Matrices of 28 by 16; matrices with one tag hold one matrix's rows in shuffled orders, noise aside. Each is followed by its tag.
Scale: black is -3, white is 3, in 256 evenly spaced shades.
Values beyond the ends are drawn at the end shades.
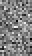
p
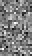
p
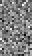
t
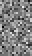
t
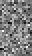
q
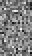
p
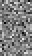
t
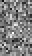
p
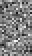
p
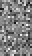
q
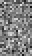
p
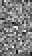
p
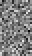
t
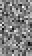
t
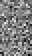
q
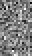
p
